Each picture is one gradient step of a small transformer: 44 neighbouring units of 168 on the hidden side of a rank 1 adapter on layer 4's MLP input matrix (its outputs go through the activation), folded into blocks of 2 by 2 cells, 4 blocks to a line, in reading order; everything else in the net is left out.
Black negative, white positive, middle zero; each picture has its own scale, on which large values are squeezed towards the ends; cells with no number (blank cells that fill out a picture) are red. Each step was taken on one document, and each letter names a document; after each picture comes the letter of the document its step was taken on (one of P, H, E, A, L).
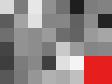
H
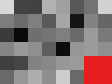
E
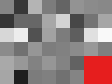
E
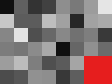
E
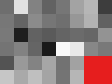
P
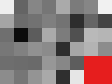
E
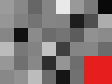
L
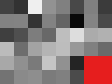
H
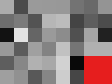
E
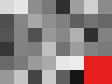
H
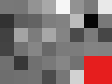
L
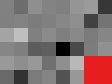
P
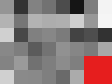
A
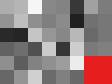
H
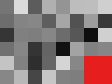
P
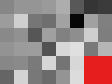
P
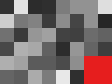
A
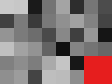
H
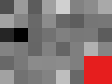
E
